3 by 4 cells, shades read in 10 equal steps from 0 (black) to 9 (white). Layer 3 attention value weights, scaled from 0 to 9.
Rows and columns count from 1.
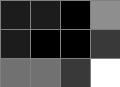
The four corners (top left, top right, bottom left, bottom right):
1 5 4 9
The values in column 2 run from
0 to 4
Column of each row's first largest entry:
4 4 4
